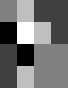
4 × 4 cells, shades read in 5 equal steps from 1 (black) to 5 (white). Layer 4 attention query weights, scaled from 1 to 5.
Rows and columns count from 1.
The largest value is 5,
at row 2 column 2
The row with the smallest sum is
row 3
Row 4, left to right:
2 4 3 3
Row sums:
11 12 9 12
